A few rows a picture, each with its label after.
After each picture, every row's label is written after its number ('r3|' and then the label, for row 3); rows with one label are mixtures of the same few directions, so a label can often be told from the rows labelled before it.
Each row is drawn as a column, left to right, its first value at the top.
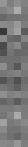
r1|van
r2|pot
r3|pot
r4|van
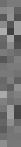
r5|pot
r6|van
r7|van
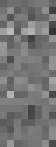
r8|van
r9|pot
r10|pot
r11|van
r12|van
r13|van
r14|pot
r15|pot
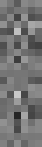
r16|van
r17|pot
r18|pot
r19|pot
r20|van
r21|van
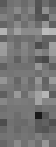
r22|van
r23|van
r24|pot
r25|van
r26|pot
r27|pot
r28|pot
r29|van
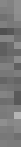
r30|van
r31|van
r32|pot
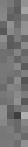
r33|van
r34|van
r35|pot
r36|pot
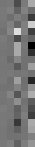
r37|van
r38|pot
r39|van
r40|pot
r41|van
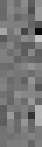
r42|van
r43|pot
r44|pot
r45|van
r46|pot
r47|van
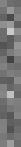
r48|van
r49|pot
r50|van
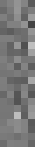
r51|pot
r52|van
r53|pot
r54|van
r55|van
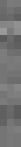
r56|van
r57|van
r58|van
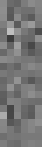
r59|pot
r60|van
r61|van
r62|van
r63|van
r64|van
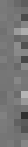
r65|pot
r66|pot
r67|van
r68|pot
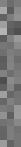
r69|pot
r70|pot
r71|van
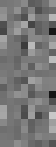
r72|van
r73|pot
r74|pot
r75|van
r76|van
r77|pot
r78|pot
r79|pot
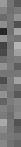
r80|van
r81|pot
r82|van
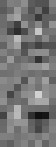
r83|pot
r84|pot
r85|van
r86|van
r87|pot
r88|pot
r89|pot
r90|van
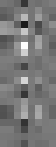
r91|van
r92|van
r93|van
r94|van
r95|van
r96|van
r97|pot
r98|van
